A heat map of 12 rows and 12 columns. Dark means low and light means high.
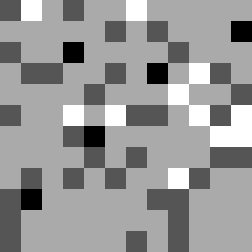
Average level on the scale: 60%. Mirror symmetry: none. Ninth with the highest average: middle right. Odd rows or columns: none. Slope: none.
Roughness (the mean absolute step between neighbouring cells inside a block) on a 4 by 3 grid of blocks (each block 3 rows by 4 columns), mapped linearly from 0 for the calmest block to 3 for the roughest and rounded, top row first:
2 1 1 | 1 2 3 | 1 2 2 | 1 0 0
